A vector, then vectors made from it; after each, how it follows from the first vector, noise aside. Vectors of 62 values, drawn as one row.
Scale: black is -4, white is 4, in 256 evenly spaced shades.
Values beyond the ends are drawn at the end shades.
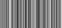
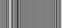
partly zeroed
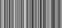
wrapped around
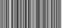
copied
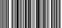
scaled up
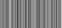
shrunk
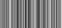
copied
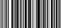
scaled up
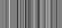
partly zeroed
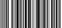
scaled up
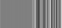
partly zeroed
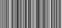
copied
